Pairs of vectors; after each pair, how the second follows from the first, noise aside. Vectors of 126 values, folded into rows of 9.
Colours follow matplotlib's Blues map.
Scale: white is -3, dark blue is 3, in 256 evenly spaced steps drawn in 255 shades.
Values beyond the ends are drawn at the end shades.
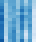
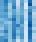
wrapped around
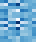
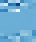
partly zeroed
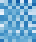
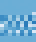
partly zeroed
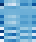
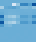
partly zeroed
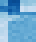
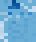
partly zeroed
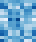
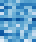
sign-scrambled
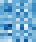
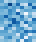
shuffled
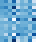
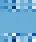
partly zeroed
